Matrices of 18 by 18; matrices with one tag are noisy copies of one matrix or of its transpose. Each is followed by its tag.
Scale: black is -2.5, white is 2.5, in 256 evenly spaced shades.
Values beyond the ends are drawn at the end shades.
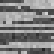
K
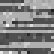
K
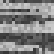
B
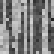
K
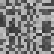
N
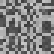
N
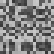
N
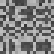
N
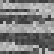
B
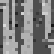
B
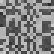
N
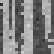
B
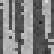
B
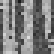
B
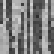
K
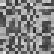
N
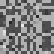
N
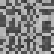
N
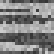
B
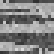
B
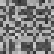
N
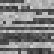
K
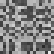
N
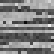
K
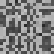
N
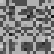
N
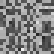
N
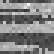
B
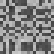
N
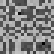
N
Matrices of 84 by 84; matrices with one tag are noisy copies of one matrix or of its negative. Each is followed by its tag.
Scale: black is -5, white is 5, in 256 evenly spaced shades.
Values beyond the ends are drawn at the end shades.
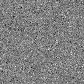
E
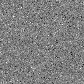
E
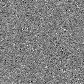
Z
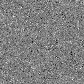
E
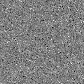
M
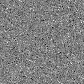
M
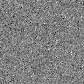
E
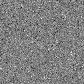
E
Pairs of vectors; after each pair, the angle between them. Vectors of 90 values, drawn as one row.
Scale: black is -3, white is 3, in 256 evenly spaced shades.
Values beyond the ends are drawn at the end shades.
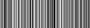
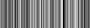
orthogonal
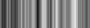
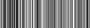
partly aligned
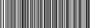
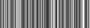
partly aligned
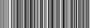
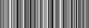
nearly parallel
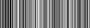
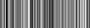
orthogonal
